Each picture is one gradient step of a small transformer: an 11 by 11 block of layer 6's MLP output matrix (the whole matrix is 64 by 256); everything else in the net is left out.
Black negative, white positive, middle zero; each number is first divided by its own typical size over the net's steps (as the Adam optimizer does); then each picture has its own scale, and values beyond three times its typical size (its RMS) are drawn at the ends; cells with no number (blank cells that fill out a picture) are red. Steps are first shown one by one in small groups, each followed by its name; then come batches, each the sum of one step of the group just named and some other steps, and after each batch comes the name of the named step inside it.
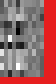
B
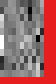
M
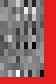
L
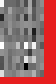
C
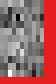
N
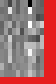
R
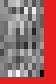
L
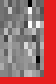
R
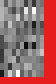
L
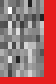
R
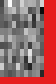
B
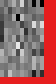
N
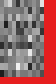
B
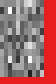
R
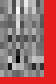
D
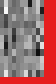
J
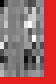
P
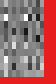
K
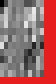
P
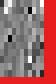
P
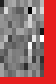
P
